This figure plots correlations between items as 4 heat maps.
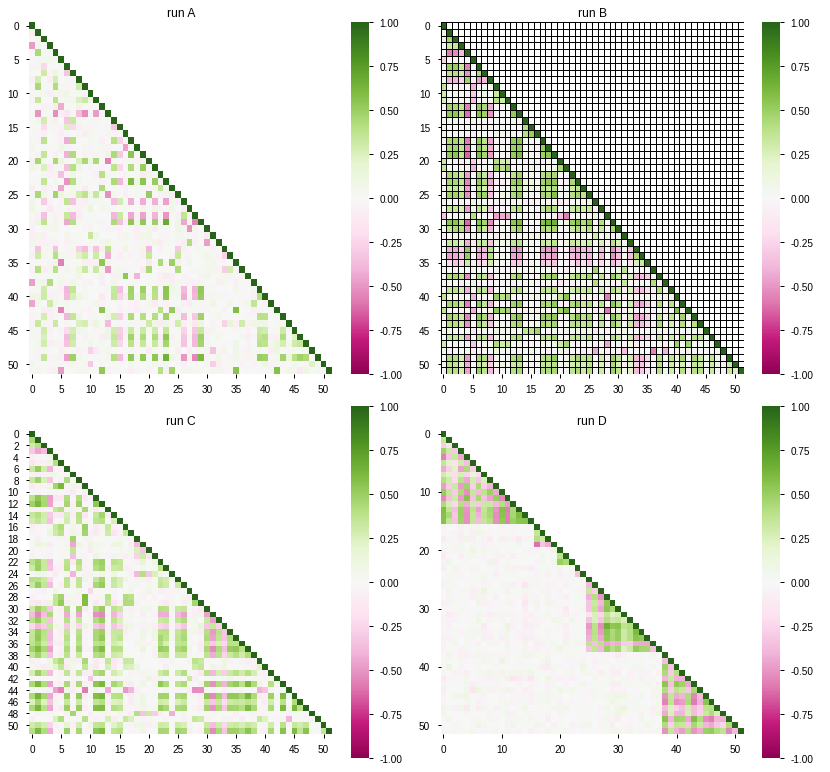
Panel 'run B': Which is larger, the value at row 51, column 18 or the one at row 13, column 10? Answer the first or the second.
the first
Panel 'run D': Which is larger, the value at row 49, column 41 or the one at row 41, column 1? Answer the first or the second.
the first
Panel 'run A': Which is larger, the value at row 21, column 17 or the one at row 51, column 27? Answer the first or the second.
the first
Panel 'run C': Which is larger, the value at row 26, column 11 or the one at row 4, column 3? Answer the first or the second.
the first
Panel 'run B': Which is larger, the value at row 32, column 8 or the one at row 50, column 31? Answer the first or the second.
the second
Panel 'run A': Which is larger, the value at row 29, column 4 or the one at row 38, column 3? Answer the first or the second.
the second
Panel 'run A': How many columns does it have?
52
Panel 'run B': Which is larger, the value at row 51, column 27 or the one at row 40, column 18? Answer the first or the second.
the first
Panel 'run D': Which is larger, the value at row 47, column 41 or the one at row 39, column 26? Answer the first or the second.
the second
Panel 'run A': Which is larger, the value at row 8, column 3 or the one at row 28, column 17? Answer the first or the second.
the first
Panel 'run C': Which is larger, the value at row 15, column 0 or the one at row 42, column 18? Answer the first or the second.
the first
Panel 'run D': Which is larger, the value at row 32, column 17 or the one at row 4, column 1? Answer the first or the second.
the first
